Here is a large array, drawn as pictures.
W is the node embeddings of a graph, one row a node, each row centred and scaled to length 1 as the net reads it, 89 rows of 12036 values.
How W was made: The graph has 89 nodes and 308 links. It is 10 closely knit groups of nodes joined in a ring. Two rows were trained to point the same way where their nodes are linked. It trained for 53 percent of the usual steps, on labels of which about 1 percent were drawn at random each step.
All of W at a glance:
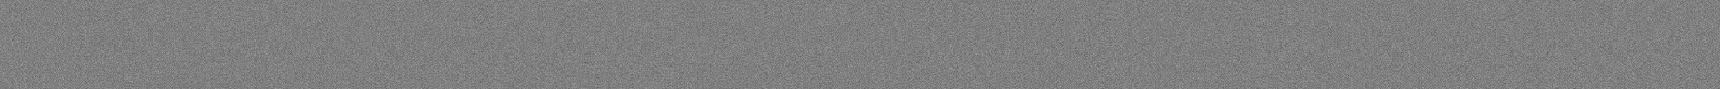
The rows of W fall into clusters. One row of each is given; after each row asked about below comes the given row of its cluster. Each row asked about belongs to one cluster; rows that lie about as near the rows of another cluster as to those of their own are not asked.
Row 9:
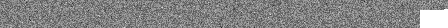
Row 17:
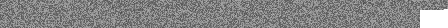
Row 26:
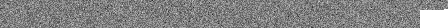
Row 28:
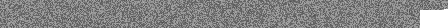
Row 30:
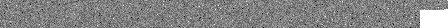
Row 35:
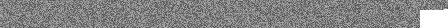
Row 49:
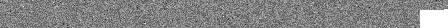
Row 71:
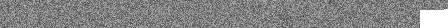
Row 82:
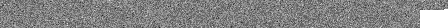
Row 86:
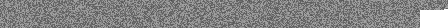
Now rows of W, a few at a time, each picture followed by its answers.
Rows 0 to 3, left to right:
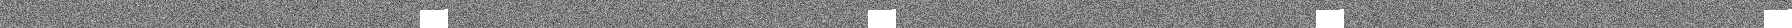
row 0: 82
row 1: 49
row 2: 28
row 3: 26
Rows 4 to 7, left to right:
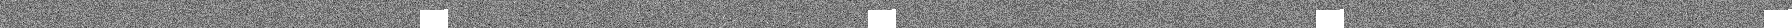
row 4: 9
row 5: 35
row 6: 17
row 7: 86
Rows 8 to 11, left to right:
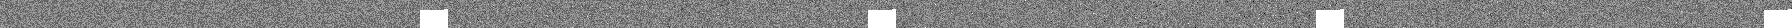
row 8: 9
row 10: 71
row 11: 35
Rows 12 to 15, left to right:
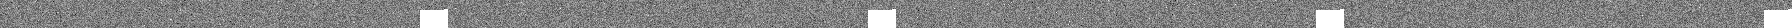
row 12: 17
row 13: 9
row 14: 49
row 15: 71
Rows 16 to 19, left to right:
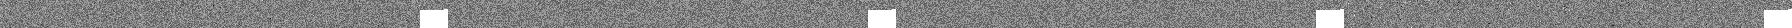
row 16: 35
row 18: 86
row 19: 49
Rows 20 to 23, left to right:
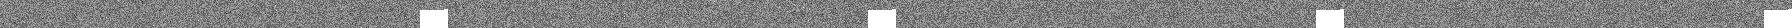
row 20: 49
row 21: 71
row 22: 9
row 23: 82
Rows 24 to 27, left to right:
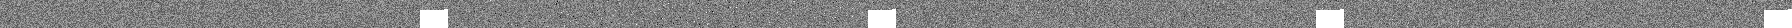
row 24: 9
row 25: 82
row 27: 17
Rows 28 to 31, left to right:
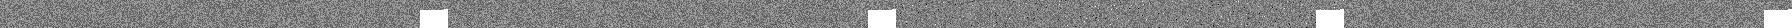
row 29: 82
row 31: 26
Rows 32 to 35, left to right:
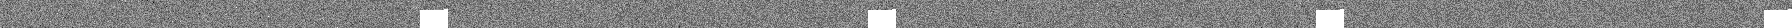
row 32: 35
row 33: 82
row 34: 28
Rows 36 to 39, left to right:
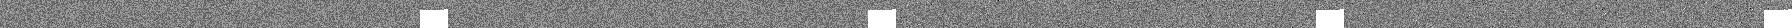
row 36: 30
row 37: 49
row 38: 28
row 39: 30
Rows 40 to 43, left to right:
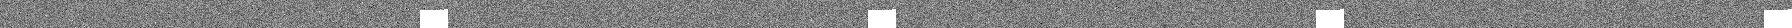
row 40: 30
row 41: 86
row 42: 49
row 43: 17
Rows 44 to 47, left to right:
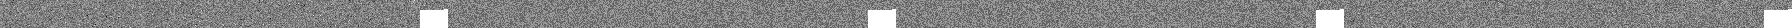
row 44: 35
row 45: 49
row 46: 35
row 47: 9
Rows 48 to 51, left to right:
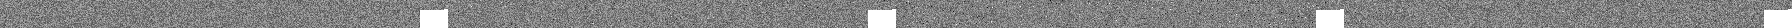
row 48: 86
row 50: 71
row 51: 9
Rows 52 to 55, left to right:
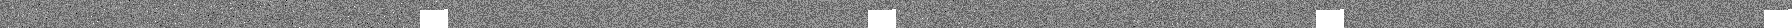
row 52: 71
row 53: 86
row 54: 86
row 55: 30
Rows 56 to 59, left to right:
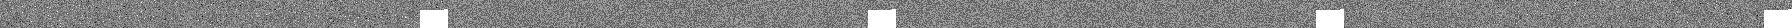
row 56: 71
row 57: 28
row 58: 82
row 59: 71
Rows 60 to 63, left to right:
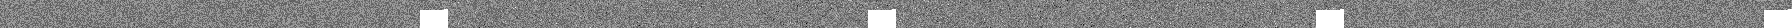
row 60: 28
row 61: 26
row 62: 86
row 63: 17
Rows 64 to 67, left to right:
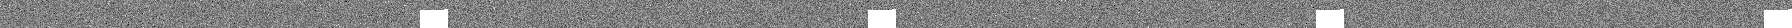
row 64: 82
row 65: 30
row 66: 30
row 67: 49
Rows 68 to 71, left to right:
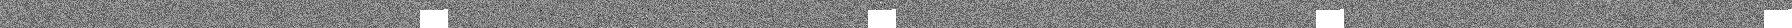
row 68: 26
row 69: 35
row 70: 82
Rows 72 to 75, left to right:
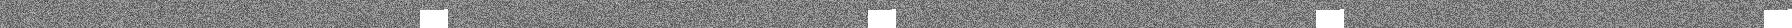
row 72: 9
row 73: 28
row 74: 26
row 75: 35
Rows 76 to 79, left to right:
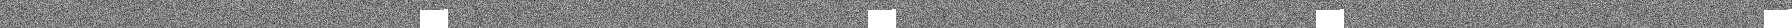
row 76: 17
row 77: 26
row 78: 26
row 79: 28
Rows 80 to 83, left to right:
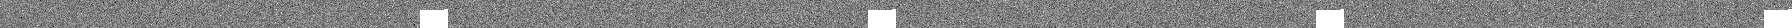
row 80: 49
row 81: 9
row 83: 86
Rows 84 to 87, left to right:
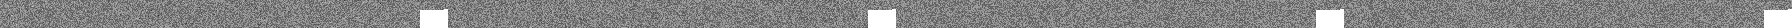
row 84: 26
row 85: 30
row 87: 26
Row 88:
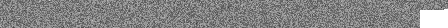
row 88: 82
